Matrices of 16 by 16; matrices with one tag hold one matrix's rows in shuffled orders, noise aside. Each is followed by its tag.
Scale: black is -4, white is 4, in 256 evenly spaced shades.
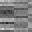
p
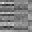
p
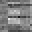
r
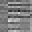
r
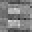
r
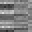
p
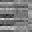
p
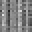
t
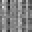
t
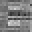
r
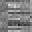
r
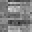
r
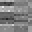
p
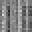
t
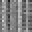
t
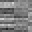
p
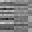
p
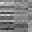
p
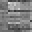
r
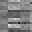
r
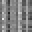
t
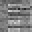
r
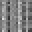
t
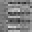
r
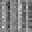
t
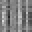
t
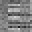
r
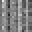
t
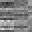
p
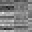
p
